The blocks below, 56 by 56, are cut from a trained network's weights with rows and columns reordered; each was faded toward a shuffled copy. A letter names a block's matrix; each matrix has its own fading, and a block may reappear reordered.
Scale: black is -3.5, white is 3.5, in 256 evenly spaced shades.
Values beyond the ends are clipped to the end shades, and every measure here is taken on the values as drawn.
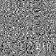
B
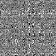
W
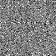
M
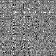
W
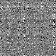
W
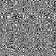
B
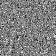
M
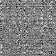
W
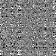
W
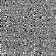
W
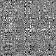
W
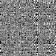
W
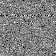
M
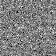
M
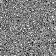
M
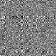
B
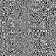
B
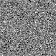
M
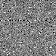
M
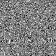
M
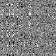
W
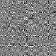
B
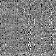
W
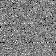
M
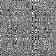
W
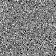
M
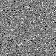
M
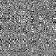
B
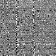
W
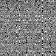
W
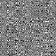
B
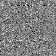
M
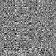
B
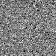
M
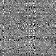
W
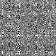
W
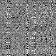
W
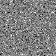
M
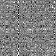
W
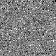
M
